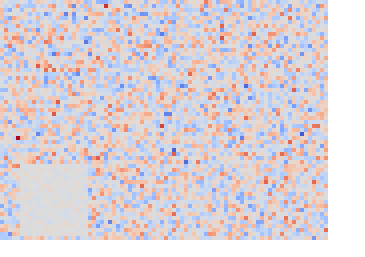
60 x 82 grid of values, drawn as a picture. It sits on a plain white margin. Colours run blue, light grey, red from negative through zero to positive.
There is no overall slope. The grain is fine, like static. The bottom left is the smoothest part. An odd patch, calmer than its surroundings, sits in the bottom left. No single row or column stands out from its neighbours.
